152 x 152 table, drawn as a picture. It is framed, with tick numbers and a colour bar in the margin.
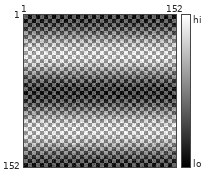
Odd rows or columns: none. Stripes: horizontal, repeating 2 times. Slope: none.
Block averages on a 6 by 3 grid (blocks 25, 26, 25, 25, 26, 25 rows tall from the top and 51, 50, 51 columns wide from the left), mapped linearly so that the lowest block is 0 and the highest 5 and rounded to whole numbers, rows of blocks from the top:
0 0 0
5 5 5
1 1 1
0 0 0
5 5 5
1 1 1
